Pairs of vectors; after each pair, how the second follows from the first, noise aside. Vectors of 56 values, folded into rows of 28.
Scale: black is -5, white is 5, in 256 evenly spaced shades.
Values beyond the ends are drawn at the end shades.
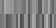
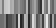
scaled up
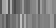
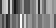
scaled up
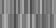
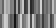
scaled up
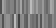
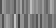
copied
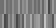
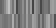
shuffled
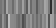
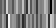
scaled up
